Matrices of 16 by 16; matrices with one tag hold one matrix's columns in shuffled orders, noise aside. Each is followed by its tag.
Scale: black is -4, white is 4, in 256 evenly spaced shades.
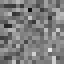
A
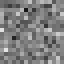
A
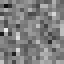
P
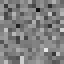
A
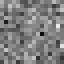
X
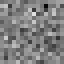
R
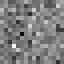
X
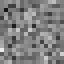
A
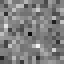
X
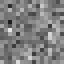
P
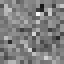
R
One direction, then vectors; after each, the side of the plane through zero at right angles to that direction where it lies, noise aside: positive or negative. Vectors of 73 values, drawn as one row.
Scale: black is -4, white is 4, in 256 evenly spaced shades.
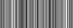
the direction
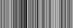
positive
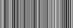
negative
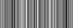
negative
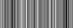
negative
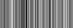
positive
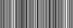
positive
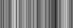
positive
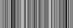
negative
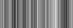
negative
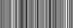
positive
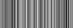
negative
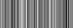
negative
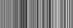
positive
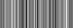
positive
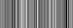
negative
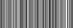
positive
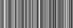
positive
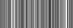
positive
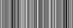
negative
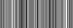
positive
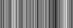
positive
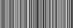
positive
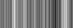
positive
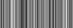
positive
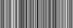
positive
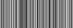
positive
